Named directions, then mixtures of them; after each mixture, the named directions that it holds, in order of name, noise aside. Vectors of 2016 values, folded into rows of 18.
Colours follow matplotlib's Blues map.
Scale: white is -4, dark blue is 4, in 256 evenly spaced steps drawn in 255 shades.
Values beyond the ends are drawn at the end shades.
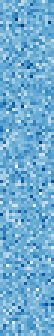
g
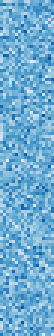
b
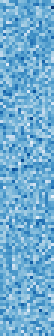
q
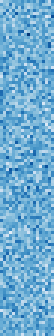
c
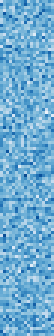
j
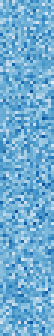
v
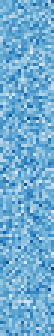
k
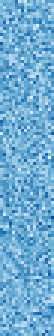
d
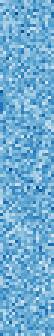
b, c, g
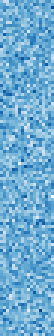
q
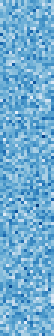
d, v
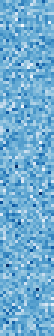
g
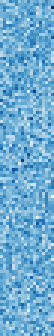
q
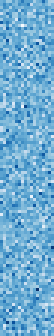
g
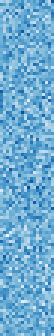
b, c, k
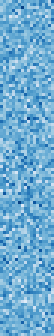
c, k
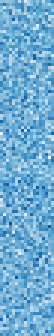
b, d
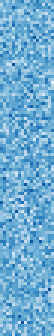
k, v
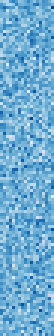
q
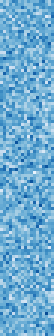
c, k, q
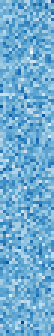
b, k
